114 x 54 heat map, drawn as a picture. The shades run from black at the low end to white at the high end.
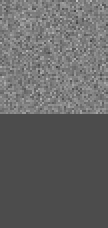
It is made of 2 by 1 panels. Panel 1,1: middling, fine-grained. Panel 2,1: low, flat.
